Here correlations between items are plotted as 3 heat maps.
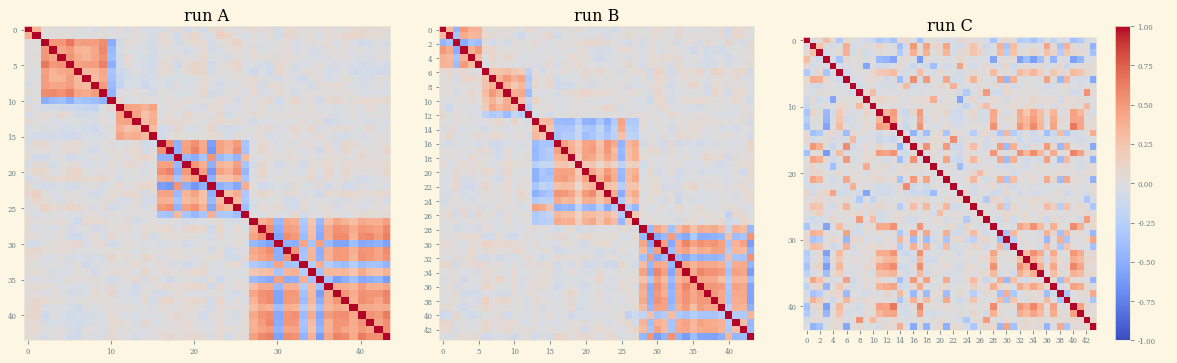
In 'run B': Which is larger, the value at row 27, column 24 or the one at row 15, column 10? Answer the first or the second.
the first
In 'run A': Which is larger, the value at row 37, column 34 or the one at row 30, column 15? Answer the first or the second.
the first
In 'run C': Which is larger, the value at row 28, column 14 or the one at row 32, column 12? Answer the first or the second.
the second
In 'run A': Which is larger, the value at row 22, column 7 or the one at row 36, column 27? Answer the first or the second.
the second
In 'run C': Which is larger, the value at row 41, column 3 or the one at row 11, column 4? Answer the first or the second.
the second
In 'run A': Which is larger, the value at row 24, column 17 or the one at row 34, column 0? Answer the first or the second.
the first
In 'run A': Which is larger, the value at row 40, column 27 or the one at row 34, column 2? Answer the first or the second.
the first
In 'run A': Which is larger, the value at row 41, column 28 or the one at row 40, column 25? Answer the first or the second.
the first
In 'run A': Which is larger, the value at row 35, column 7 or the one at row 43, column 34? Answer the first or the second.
the second
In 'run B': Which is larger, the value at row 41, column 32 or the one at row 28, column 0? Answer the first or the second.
the second
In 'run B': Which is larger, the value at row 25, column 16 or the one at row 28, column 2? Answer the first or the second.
the second
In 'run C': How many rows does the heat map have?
44
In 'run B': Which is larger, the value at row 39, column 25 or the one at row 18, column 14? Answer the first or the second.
the first
